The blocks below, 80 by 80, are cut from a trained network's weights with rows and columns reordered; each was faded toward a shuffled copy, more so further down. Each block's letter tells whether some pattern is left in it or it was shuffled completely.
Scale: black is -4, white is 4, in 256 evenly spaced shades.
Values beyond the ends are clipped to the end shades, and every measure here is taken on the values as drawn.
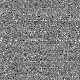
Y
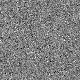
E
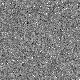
E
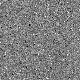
Y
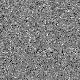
Y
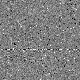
Y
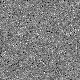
E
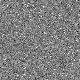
E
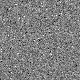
E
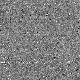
Y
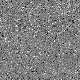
Y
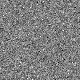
E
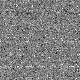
Y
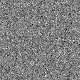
E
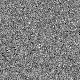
E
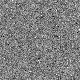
Y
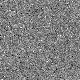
E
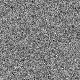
Y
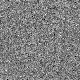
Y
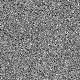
E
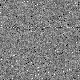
Y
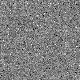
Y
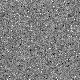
E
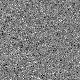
E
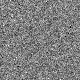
E
